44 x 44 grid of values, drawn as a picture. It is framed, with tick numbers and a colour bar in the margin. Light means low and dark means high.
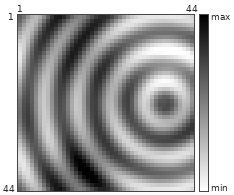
There are no lone odd cells. Concentric rings centre on the middle right. The ninth with the lowest average is the top right. The bottom middle is the ninth with the highest average.
